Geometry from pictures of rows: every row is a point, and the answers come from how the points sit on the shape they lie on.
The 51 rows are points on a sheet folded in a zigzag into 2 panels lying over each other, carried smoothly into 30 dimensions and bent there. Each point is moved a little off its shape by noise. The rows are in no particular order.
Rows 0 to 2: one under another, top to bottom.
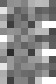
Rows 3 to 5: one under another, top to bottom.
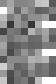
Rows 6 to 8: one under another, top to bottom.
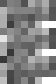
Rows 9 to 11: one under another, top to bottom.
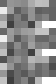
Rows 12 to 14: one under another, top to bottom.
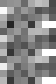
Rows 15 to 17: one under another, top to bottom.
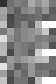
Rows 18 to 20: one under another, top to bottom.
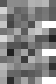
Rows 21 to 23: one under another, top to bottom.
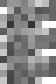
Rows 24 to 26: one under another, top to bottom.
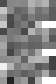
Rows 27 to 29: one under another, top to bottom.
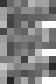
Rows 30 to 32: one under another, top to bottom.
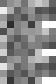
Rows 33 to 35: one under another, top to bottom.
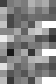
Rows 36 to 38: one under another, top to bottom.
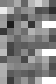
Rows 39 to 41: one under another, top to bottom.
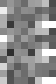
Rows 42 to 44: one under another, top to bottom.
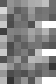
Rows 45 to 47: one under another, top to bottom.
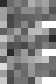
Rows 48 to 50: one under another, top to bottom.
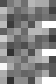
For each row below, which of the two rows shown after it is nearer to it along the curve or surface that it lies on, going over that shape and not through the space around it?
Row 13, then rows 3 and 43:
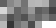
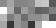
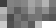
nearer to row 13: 43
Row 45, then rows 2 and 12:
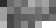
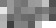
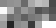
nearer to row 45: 12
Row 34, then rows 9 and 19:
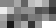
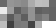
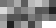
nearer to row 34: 19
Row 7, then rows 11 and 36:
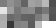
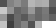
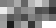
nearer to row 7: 36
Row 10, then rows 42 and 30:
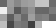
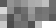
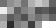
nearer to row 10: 42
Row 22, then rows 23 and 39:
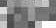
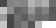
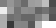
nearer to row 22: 23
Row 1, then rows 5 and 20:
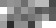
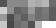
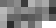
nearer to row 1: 20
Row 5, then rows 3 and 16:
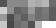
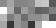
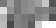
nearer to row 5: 3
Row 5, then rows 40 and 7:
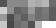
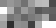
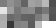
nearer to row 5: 40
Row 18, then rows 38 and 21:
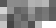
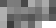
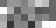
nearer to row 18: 21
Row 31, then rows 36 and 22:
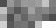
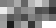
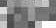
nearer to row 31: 22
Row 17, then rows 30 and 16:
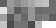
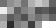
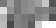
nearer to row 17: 30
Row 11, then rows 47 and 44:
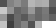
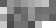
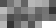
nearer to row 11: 44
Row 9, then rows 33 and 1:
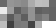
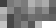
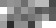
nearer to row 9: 33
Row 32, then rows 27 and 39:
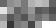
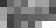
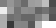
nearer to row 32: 27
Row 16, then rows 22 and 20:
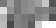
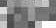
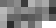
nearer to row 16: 20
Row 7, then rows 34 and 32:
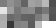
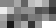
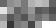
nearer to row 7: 34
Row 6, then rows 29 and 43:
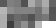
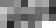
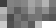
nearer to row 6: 29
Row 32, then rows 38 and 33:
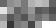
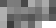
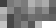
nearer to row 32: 33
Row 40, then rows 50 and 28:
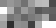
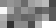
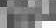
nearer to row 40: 50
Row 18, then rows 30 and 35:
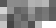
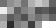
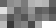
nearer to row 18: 35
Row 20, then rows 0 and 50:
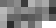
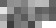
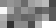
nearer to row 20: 50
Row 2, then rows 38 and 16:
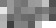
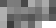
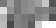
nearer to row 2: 16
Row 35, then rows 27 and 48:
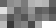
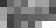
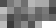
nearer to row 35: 48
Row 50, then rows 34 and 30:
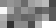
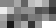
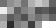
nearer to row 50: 34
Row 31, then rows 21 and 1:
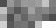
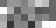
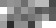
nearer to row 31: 21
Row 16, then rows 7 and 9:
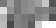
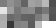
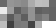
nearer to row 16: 7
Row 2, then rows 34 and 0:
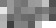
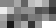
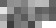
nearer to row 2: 34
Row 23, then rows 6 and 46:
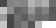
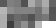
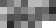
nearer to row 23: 46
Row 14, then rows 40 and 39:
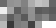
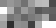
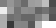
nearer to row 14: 40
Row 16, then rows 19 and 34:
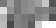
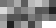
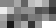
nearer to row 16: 34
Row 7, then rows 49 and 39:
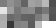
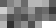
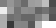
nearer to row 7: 39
